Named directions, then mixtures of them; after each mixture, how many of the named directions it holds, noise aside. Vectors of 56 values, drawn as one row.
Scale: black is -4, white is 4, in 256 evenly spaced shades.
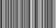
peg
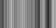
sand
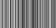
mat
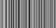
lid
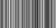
three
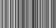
one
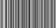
three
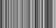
two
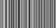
one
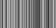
three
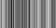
three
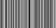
three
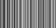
three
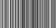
one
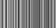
three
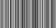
two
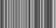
three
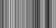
two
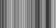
one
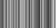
two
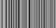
one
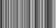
two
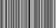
three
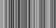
two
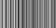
two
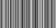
two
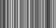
two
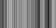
one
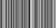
two
